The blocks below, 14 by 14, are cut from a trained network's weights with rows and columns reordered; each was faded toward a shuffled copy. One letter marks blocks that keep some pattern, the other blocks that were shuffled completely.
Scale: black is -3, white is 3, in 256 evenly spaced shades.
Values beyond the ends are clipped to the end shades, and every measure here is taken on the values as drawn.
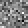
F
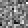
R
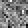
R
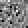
F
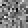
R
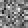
R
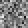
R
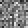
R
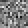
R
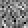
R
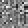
R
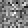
F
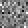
R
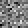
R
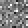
F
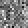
F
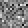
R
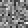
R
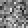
F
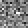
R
